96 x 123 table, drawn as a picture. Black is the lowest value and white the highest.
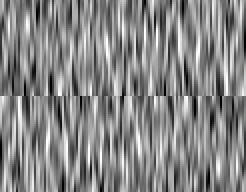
A half turn leaves it unchanged. There is no overall slope. On average the colour sits 50% of the way up the scale. Streaks run downward.
